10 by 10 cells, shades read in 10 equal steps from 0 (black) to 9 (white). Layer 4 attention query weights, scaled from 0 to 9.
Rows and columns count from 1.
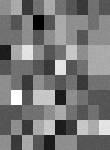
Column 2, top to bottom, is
6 3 4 6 4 4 9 3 5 2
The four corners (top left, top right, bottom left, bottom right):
5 3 5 3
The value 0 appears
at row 2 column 4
